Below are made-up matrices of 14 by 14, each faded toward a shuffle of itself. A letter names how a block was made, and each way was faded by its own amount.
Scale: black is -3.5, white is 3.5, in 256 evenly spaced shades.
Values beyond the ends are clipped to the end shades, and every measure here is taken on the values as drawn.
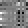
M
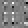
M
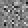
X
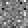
X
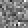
X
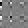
M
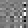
M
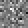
X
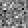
X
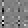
M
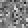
X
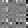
M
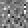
X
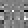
M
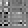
M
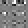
M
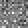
X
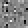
X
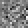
X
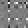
M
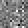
X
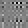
M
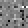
X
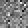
X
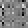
M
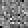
X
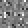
X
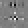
M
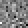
X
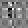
M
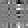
M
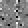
X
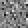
X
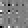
M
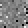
X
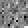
X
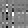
M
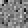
X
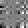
M
